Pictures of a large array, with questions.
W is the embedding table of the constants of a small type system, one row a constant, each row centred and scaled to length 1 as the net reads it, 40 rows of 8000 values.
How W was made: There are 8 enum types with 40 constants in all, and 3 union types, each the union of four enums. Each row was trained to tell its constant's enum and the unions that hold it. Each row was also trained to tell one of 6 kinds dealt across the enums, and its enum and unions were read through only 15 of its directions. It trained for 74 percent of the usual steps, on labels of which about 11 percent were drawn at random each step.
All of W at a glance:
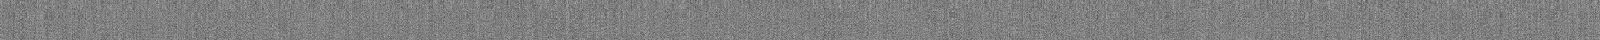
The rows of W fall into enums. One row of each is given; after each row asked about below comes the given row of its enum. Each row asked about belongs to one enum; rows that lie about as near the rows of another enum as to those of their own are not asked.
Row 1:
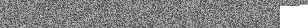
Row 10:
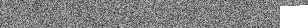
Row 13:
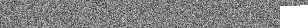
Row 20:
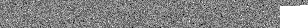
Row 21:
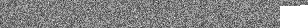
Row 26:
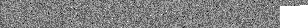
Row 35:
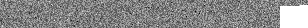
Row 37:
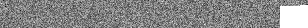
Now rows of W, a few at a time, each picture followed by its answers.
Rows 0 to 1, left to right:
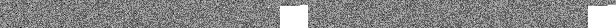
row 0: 1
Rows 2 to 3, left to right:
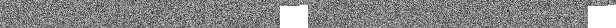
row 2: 1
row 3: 10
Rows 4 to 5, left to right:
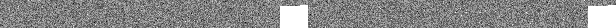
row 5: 26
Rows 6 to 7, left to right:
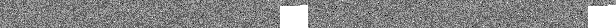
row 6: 1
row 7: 1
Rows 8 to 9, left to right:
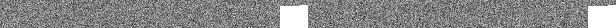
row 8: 1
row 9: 35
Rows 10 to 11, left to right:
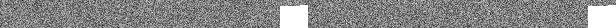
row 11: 26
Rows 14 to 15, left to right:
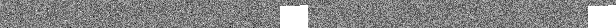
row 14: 35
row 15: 20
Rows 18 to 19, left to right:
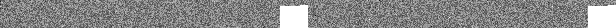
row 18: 26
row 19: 35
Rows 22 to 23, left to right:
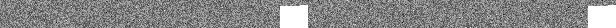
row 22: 35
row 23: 26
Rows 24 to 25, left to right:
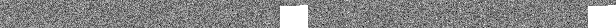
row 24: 20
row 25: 13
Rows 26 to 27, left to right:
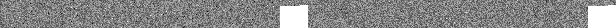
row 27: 20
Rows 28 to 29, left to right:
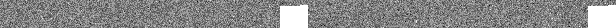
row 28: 20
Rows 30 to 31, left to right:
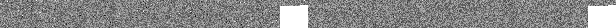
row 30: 13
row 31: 20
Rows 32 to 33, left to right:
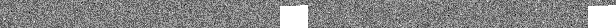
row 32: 21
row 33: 37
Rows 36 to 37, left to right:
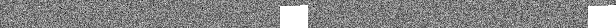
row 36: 13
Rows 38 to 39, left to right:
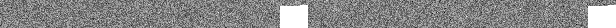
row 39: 35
